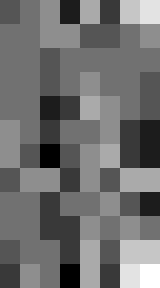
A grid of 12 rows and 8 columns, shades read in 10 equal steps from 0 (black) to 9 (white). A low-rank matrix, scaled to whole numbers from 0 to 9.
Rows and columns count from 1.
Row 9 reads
4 4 2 4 4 5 3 1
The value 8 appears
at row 1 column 8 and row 12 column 7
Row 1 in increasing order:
1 2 3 4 5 6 7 8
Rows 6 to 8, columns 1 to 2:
5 4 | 5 3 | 3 5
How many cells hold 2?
12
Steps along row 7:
down down up up up down down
